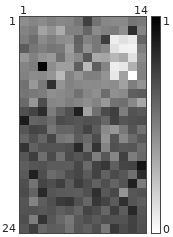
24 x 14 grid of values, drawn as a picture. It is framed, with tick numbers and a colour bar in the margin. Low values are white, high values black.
Ninth with the lowest average: top right. Odd rows or columns: none. Seam: horizontal, 40% of the way down, the bottom part higher. Odd patch: lower, in the top right.
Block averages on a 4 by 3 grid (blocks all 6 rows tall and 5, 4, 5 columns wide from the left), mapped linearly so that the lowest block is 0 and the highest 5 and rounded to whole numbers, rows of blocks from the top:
2 2 0
3 3 2
5 5 4
5 5 5
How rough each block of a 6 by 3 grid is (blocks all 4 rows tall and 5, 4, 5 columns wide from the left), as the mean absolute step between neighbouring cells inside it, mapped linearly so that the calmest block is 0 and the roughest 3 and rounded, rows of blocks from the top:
0 1 3 / 2 2 3 / 1 1 1 / 1 1 1 / 1 0 2 / 1 0 1
